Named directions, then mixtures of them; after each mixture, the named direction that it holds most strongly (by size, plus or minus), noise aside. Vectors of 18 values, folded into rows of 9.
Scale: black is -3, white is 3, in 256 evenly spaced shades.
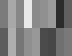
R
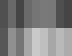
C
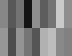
R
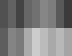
C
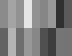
R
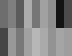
C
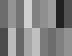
R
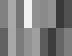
R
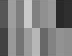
R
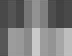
C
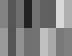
R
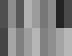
C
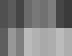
C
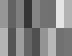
R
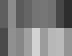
C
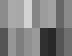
R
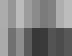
C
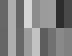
R
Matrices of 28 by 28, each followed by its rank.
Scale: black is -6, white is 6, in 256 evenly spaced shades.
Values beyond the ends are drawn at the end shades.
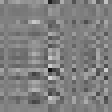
two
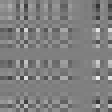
one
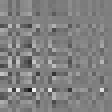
two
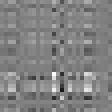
two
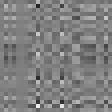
two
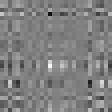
two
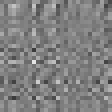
three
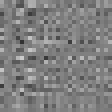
three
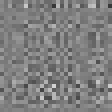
three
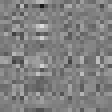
three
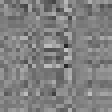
three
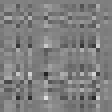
two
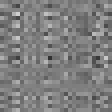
three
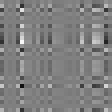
one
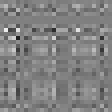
two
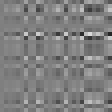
one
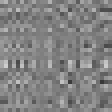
three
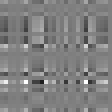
one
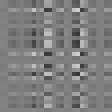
one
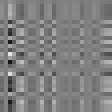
one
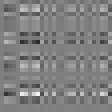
one
